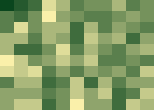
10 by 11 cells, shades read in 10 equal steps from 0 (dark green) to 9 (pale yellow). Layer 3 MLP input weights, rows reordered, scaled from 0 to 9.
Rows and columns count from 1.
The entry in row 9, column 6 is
7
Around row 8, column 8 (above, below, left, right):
4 7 2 3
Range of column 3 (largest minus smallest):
6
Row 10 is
5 7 7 2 4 9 5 5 2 7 6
